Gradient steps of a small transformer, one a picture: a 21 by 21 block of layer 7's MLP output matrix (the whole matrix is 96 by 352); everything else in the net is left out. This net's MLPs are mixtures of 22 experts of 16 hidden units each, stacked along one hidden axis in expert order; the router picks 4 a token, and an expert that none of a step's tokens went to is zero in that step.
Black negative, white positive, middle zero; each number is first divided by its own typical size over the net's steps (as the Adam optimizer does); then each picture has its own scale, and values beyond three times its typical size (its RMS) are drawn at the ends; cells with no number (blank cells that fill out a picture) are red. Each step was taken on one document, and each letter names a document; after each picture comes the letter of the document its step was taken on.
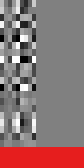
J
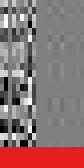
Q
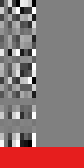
J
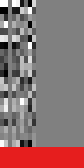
Q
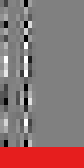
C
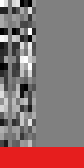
Q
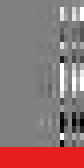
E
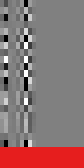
C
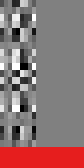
J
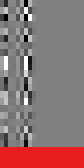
C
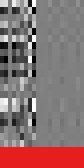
Q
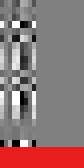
J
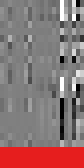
E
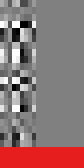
J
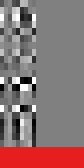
J
